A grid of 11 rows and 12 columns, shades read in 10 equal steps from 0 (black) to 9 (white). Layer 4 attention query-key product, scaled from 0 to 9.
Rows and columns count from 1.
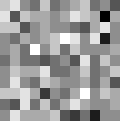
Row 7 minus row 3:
-2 0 3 1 2 -1 -1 1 4 -2 -3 2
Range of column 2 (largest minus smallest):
5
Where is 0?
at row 2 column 11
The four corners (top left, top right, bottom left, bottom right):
7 3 5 5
